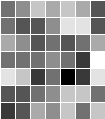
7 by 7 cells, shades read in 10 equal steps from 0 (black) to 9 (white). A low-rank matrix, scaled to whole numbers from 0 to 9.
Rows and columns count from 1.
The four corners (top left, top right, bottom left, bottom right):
4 3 2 7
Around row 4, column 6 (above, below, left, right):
4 2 4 9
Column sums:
31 30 29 34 36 33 40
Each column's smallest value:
2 3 2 4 0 2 3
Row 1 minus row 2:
0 2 4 1 -1 -2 0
